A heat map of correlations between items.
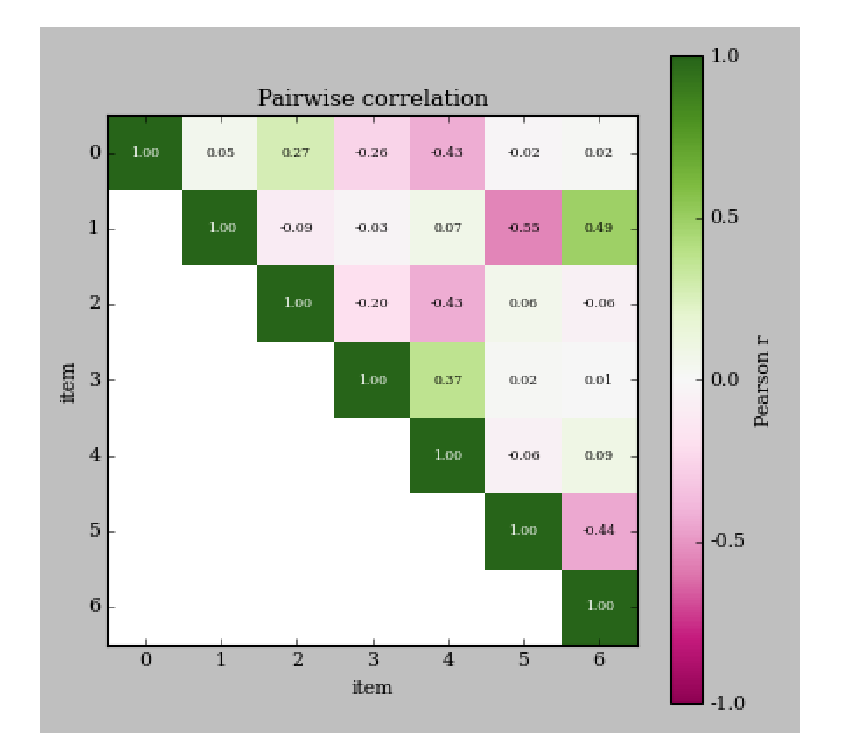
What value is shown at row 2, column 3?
-0.20
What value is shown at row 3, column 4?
0.37
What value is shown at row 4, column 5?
-0.06
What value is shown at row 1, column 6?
0.49
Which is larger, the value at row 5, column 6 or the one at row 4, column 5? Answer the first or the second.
the second
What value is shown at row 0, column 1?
0.05
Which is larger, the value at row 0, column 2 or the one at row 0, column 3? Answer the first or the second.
the first
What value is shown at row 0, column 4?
-0.43
